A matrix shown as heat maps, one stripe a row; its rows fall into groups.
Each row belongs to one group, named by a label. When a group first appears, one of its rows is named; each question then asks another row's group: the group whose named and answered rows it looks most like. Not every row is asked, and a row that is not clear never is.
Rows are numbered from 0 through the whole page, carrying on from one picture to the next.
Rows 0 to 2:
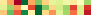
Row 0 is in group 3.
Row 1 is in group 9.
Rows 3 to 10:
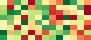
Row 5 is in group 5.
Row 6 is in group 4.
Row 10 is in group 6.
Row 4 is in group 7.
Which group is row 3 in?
7
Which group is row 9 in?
6
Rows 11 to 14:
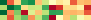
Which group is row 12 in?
5
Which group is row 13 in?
6
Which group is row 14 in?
7
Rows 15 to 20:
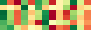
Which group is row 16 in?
3
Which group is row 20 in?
5
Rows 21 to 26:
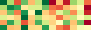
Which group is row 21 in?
5
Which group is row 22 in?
5
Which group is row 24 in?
3
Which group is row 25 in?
9
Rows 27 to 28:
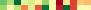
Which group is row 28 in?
4
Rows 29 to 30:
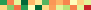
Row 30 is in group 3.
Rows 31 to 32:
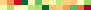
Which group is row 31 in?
3
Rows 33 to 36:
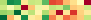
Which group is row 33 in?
5
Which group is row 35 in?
5
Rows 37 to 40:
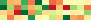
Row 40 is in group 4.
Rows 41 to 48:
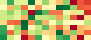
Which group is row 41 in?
4
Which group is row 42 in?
6
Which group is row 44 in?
4
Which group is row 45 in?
3
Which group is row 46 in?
5
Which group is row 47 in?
6
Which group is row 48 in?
6
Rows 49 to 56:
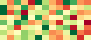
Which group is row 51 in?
6
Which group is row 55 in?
7
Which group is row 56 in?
7
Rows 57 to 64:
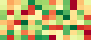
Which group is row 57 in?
4
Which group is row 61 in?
3
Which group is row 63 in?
9
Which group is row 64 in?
7
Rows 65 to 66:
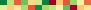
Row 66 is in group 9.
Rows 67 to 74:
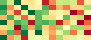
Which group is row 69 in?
4
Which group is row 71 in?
7
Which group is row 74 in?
6
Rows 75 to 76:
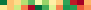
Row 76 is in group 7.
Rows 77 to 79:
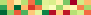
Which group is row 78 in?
6
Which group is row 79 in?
5
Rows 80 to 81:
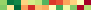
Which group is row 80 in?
5
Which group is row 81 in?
6
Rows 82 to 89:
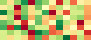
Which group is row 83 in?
3
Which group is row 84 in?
5
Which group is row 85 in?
3
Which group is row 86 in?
6
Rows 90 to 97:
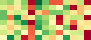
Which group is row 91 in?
9
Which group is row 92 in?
6
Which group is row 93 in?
7
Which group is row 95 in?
9
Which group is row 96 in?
7
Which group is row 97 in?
9
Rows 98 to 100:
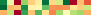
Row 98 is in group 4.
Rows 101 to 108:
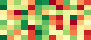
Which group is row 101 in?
7
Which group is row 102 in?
7
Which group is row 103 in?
3
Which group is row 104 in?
7
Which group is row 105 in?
5
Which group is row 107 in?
9
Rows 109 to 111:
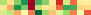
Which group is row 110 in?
7
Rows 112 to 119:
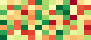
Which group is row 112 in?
9
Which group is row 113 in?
6
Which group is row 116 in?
5
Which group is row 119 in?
6
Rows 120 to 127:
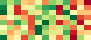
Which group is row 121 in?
4
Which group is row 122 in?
4
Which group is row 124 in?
7
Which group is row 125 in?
9
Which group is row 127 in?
4
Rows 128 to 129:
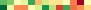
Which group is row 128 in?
4
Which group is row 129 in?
4
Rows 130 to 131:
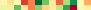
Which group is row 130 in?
7
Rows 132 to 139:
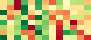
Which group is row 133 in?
3
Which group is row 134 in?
5
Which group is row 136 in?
5
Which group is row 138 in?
7
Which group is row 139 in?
7
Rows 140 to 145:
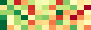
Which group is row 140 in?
4
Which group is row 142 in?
6
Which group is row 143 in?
5
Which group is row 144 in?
6
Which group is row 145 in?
7
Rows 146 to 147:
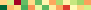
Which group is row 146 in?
3
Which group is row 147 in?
5
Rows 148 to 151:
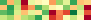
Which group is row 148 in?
6
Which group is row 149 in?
9
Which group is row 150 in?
5
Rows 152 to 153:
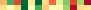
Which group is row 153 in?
3
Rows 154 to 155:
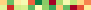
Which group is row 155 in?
4
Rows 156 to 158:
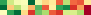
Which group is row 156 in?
4
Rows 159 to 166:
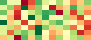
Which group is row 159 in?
6
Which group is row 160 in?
3
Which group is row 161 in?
4
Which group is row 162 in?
4
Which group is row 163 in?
6
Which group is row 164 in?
9
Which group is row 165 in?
7
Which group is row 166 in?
3
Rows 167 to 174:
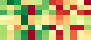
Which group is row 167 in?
5
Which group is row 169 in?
7
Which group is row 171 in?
3
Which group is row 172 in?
4
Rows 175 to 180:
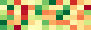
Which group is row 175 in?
4
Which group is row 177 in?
6
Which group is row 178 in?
6
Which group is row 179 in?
5
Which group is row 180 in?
4
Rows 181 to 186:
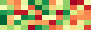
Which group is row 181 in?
4
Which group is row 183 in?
4
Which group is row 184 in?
4
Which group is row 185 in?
6
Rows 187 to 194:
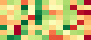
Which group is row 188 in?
3
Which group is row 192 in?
4
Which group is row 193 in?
3
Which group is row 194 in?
5
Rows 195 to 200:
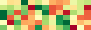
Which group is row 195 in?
3
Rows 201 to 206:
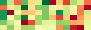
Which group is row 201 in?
5
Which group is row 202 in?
7
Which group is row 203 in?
6
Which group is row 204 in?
5
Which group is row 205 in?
6
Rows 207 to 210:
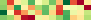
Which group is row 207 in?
4
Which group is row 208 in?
7
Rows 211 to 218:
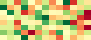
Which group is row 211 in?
4
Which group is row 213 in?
9
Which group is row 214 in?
7
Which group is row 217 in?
6
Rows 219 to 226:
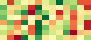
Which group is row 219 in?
6
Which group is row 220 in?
7
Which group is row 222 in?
4
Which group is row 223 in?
3
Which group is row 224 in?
9
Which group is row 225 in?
9
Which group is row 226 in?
3
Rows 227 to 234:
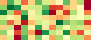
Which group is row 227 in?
9
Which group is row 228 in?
5
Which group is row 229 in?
5
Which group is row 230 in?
3
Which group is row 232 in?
3
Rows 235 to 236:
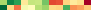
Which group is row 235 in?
5
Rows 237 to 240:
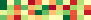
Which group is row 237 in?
6
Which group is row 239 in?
9
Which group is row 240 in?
4
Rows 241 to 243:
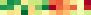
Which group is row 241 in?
5
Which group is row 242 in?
5
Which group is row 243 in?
3
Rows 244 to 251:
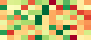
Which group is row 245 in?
4
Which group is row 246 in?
7
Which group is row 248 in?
7
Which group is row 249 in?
9
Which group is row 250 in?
6
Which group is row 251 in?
9
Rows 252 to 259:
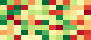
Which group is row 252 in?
5
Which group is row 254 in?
5
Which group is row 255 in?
6
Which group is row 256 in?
4
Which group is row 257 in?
7
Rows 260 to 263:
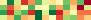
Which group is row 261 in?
4
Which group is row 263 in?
7
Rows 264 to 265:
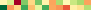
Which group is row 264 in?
3
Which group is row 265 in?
5
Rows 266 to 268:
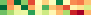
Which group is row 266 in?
6
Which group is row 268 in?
4
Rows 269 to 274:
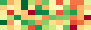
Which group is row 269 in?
4
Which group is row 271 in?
7
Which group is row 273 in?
4
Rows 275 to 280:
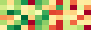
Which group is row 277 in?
5
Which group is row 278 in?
7
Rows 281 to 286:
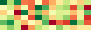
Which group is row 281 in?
6
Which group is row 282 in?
9
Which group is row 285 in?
5
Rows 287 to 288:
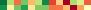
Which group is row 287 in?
5
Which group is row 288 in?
5
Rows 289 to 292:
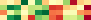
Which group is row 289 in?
3
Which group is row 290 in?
5
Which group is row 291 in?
7
